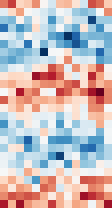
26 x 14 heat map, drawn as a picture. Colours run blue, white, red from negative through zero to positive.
Stripes running across repeat 2 times from top to bottom. On average the colour sits 50% of the way up the scale. The ninth with the highest average is the middle right.
